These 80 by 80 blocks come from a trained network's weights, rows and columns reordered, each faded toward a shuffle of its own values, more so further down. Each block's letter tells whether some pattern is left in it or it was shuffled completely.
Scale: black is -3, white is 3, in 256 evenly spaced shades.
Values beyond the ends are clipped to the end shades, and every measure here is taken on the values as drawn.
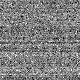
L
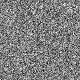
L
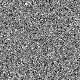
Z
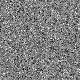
Z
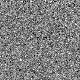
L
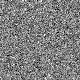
Z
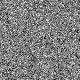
Z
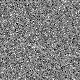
Z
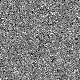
Z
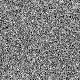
L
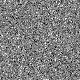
Z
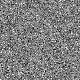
Z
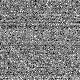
L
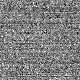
L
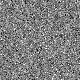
Z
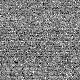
L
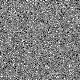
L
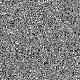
L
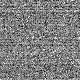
L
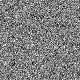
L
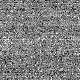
L
